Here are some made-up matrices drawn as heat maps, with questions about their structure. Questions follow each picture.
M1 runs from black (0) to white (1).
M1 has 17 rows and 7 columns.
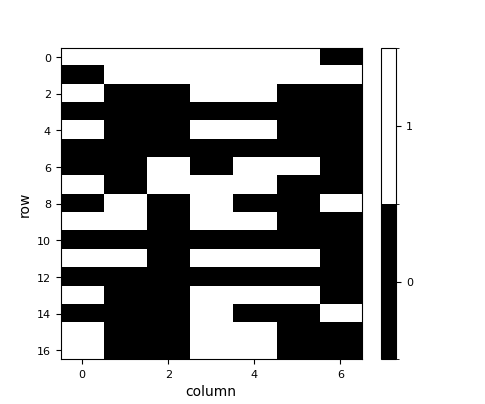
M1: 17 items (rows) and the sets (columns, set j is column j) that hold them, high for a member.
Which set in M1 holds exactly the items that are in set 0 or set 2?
4
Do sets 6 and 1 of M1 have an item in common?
yes
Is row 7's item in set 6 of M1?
no
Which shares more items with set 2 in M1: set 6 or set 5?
set 5
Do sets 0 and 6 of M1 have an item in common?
no
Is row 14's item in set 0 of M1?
no
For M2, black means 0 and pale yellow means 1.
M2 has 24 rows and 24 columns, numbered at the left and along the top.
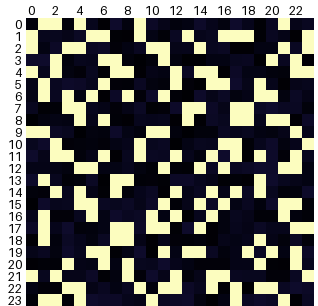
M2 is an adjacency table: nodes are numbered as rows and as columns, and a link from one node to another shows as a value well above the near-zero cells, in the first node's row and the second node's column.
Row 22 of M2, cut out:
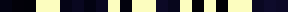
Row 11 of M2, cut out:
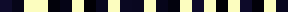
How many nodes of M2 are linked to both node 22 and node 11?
6
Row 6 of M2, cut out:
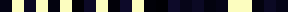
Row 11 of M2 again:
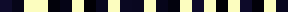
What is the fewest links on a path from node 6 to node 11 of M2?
1
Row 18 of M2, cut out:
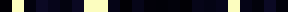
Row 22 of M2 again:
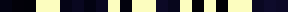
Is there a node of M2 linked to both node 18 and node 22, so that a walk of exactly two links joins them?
yes
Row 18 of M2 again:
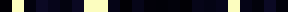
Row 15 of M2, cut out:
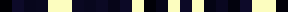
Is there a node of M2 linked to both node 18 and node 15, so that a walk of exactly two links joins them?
no
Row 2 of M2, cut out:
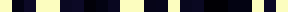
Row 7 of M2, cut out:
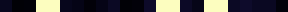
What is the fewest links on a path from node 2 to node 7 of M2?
2
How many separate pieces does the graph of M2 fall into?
1
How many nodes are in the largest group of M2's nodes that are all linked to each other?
3
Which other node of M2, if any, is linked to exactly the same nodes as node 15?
node 12
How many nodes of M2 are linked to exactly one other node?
0
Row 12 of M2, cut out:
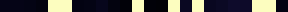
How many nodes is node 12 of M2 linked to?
7
